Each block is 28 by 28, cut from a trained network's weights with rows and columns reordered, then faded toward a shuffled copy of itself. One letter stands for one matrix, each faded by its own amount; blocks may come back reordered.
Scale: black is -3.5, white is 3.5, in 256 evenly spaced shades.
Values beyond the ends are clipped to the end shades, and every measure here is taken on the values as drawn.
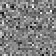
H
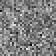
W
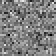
H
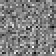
H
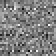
H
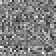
H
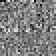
H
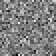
W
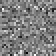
H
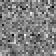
H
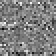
H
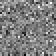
W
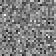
W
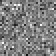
W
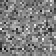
H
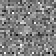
H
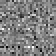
H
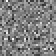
W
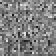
W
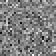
W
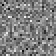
W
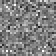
W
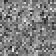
W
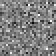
H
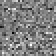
H
